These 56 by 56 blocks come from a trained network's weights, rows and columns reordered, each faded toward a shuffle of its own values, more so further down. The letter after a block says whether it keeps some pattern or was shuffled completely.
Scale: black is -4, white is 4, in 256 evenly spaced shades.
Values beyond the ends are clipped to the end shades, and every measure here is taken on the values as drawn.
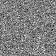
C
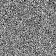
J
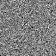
C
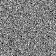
C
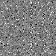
C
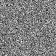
J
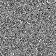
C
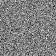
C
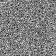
J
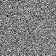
C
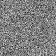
C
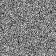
J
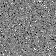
J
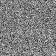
J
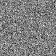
C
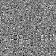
C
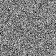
J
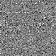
C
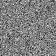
J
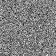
J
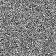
C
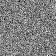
J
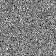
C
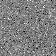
J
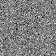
C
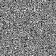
C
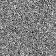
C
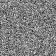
J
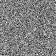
J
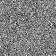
J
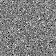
J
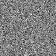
C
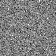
J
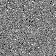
J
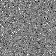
J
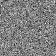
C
